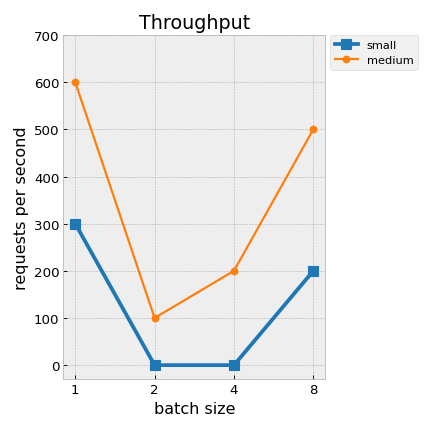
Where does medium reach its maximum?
1
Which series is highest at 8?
medium
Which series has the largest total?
medium
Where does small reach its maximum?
1
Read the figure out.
Title: Throughput
x-axis: batch size, ticks 1 2 4 8
y-axis: requests per second, ticks 0 100 200 300 400 500 600 700
Legend: small, medium
Values:
small: 300 0 0 200
medium: 600 100 200 500
